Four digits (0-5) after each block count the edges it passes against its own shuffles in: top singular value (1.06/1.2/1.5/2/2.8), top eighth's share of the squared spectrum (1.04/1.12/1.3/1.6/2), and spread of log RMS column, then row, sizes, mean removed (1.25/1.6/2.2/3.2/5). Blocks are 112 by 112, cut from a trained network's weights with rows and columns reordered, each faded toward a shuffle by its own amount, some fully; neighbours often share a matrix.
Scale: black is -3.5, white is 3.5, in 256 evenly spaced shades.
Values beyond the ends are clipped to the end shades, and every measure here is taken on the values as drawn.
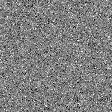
2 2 0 0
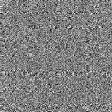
4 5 1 3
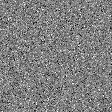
0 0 0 0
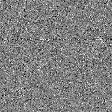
2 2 1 1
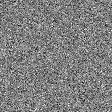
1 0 0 0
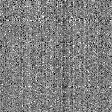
3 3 1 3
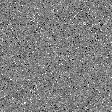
2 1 0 0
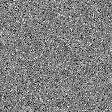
1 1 0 0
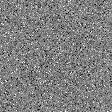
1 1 0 0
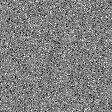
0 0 0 0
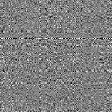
4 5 3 3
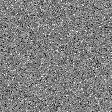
1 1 0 0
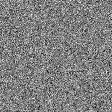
2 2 0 0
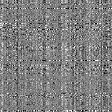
4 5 2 4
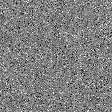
0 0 0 0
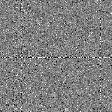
3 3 2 1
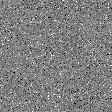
0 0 0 0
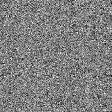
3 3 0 1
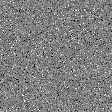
0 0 0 0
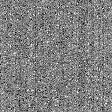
3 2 0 1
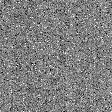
1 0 0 0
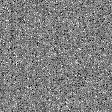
1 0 0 0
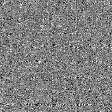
3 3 1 3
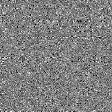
3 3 1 3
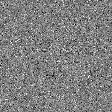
2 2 0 1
